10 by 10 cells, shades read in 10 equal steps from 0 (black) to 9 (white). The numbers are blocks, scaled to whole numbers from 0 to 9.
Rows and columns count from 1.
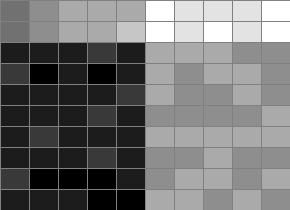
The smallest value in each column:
1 0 0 0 0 5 5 5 5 5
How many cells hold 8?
5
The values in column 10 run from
5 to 9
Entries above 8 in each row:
2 3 0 0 0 0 0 0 0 0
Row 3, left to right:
1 1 1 2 1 6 6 6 5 5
